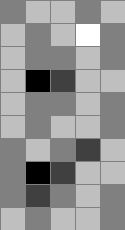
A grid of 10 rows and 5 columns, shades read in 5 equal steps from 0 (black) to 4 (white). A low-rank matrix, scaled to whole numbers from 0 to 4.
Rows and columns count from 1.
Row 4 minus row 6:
0 -2 -2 0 1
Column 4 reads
2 4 3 3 3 3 1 3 3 3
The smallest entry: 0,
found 2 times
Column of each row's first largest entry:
2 4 1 1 1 1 2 4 4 1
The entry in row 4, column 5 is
3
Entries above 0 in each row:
5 5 5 4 5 5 5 4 5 5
